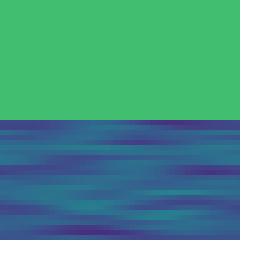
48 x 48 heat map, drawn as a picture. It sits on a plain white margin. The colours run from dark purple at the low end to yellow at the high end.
It is made of 2 by 1 panels. Panel 1,1: high, flat. Panel 2,1: low, streaked across.
